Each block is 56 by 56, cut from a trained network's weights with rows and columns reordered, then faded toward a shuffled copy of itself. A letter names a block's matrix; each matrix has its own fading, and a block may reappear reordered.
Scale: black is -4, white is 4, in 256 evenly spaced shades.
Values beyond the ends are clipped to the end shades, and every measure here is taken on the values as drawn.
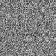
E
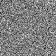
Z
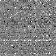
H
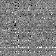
H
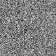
Z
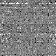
H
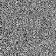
E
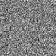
E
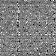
H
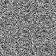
E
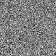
Z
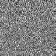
E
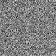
Z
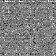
H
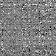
H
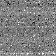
H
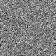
Z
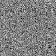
E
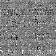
H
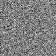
Z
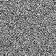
Z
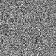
E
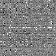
H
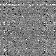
H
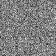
Z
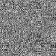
E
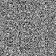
E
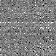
H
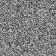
Z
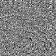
E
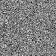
Z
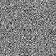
E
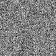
Z
